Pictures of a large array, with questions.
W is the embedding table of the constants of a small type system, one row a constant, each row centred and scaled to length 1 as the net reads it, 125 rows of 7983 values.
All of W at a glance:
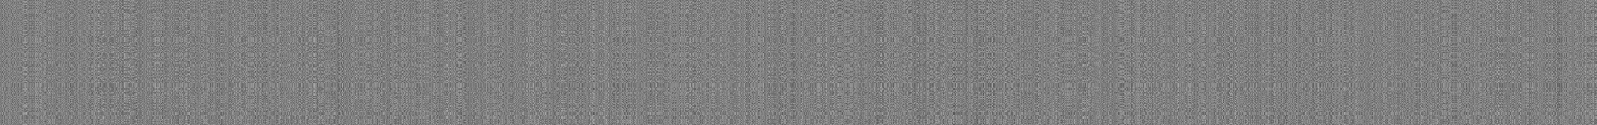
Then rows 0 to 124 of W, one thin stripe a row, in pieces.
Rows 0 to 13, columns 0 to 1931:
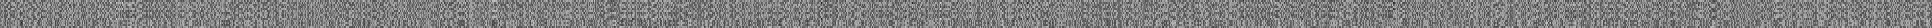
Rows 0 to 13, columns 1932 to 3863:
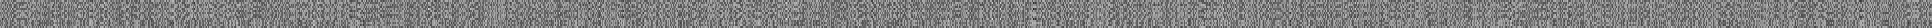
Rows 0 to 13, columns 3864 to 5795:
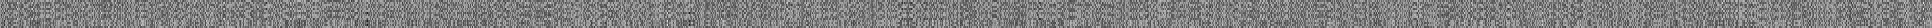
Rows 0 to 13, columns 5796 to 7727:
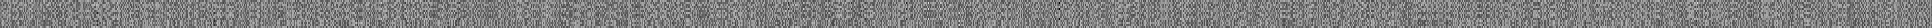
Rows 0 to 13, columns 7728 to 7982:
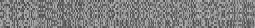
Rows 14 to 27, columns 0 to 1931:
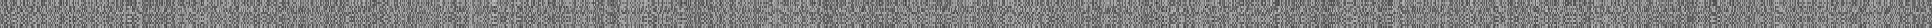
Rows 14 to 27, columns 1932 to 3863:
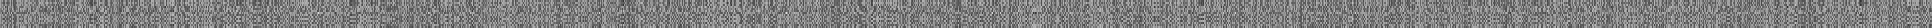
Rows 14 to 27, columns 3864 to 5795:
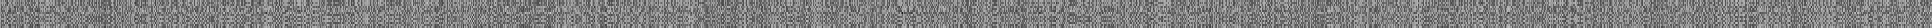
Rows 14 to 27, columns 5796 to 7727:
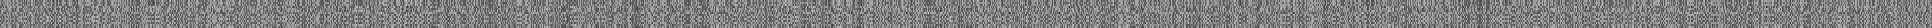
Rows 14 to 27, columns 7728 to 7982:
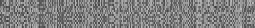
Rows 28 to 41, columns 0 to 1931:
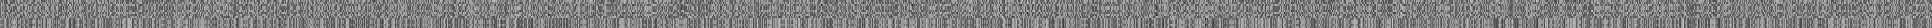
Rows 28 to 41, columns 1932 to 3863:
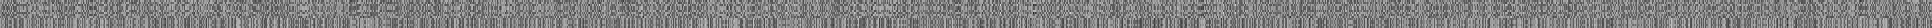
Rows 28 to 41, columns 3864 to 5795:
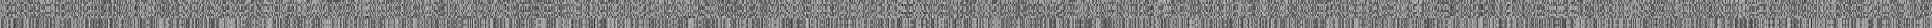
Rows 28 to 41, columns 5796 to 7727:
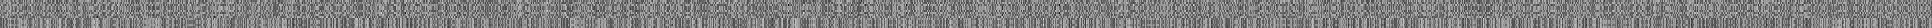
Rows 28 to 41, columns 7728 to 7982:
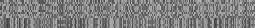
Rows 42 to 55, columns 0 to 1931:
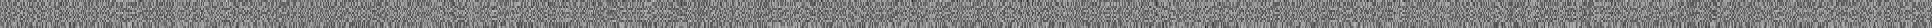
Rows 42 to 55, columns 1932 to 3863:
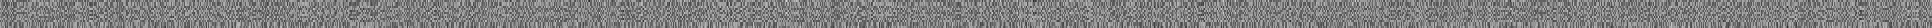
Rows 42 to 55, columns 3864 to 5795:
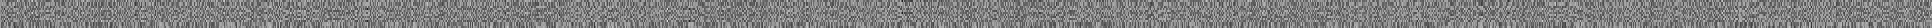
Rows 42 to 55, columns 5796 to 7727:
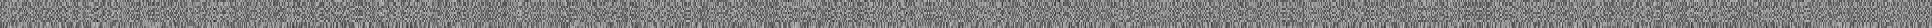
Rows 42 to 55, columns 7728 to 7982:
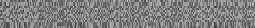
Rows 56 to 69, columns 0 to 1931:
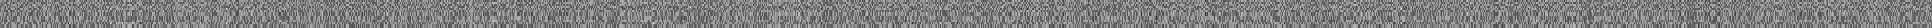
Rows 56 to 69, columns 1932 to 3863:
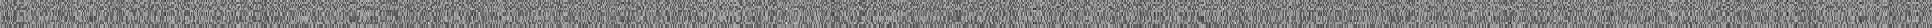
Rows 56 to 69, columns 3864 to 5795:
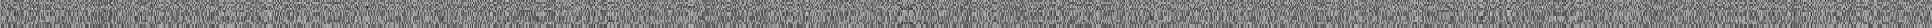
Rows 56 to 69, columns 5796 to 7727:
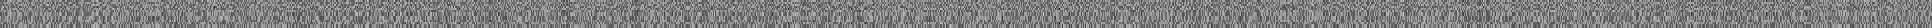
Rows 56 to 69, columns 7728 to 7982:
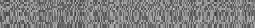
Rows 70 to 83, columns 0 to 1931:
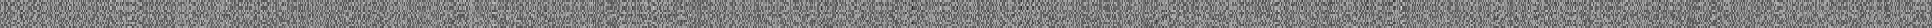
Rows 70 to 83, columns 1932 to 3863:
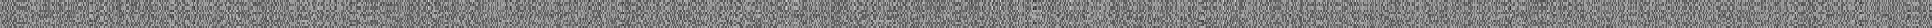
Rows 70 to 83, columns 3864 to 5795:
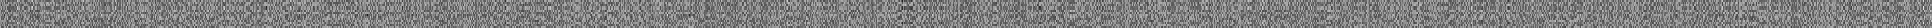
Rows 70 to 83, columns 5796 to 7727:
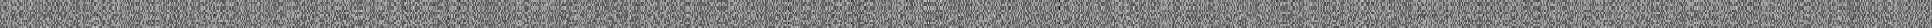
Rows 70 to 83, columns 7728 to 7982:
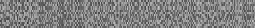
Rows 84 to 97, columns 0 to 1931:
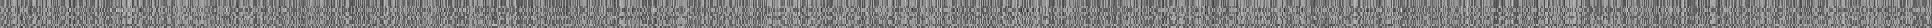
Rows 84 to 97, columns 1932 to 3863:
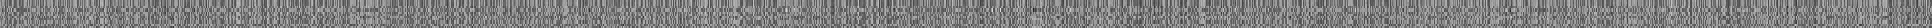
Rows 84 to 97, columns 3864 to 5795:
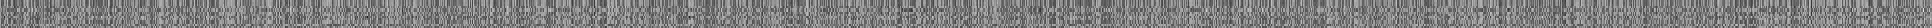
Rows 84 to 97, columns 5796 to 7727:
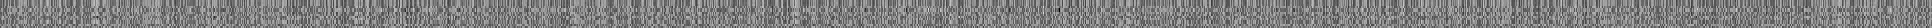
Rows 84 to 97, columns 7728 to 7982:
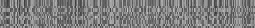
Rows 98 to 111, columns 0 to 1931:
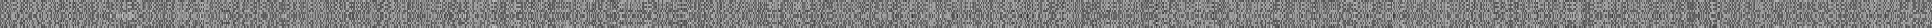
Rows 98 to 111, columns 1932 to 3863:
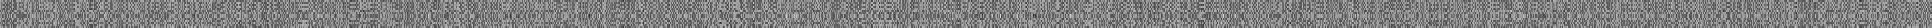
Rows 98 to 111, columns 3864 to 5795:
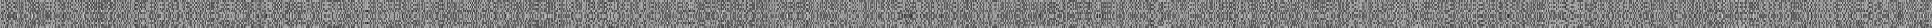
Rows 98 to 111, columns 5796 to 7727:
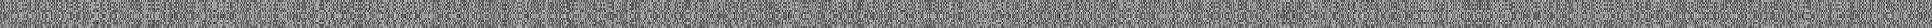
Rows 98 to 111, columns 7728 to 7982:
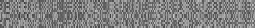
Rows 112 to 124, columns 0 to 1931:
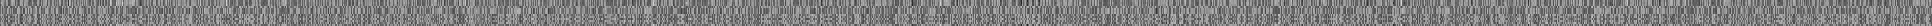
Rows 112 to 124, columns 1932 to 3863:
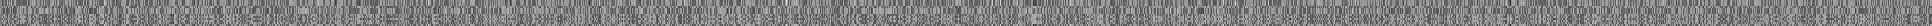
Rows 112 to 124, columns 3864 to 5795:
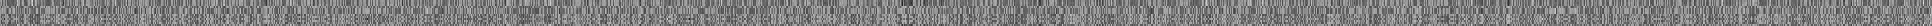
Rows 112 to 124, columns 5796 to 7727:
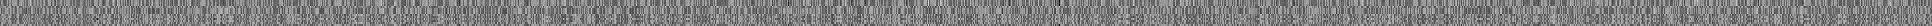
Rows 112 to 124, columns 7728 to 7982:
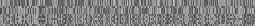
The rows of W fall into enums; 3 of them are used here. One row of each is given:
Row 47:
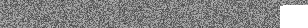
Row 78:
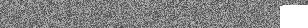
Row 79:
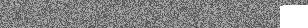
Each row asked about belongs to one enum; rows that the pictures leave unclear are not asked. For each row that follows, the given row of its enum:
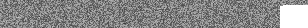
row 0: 47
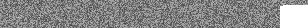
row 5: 47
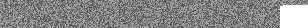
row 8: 47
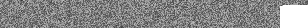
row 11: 78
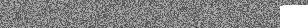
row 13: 79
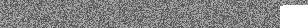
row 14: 47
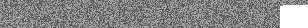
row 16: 47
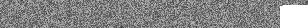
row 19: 78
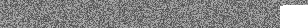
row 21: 47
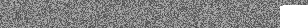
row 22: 79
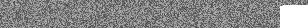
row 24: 79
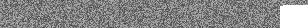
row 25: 47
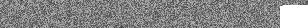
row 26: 78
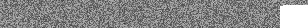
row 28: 47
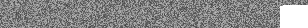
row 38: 79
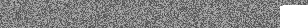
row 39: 79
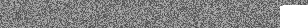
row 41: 79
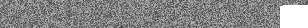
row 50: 78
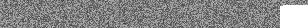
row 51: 47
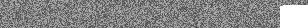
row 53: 79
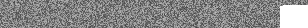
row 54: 79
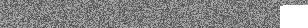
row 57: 47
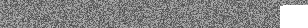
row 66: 47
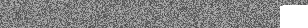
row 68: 79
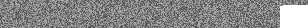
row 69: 79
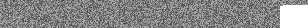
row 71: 47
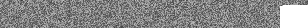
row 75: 78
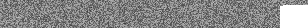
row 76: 47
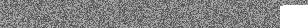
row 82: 47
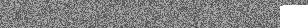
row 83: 79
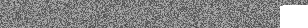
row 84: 79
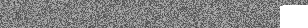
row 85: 79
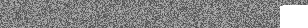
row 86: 79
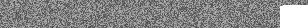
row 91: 79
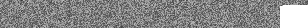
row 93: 78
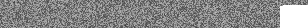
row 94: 79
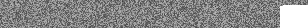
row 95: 79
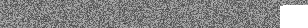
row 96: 47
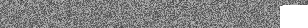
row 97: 78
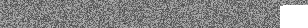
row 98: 47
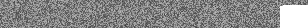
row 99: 79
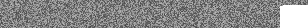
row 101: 79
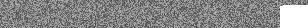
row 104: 79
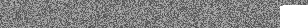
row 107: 79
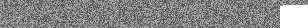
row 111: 47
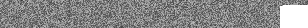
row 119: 78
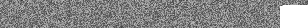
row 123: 78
